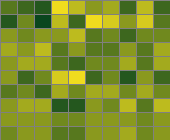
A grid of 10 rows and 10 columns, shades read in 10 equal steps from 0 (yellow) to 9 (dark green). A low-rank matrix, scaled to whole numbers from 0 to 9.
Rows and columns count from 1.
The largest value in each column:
8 7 9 8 8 7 6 8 6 7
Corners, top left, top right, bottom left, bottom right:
6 7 5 4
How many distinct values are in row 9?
2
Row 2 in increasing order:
0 1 1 2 4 5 6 7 8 9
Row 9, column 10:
4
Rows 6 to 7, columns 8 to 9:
8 4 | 5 3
